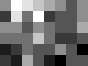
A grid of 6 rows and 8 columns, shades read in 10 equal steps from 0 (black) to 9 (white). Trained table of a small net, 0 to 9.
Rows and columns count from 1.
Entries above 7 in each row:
2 2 0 0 0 0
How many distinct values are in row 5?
6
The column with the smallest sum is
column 7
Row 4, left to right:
4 4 4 7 4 2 2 3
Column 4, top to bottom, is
7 9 5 7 3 3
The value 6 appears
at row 1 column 5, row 3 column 8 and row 6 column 3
